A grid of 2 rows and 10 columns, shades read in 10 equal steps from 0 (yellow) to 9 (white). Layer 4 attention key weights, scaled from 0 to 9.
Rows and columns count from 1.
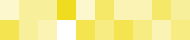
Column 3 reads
5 6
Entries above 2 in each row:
9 7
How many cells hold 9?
1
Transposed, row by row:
7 2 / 5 5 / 5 6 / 0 9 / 7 2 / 3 4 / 6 2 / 6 4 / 3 6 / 5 4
